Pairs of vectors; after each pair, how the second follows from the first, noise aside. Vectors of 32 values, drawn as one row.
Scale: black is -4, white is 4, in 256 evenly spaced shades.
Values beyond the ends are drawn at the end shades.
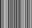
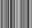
shuffled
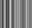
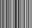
shuffled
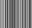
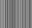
shrunk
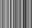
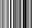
scaled up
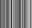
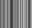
sign-scrambled
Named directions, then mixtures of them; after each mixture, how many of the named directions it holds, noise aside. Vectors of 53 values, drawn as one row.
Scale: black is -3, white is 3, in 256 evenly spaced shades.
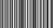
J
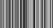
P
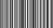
one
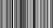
two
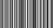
one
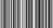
two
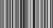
two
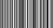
one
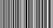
one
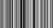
two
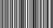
one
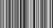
one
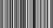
two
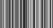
one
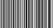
one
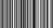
two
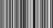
two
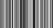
two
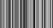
one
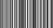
one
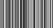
one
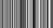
two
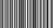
one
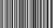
one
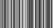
one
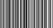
two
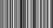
two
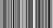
two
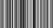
two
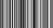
two
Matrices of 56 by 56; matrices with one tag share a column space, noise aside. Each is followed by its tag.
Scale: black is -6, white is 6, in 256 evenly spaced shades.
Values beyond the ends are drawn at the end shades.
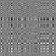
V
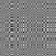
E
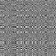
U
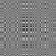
E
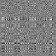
V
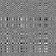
V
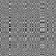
E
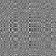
E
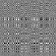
V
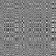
E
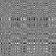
V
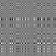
V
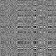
U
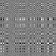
V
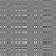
U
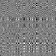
V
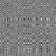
V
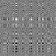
V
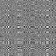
U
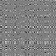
U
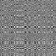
U
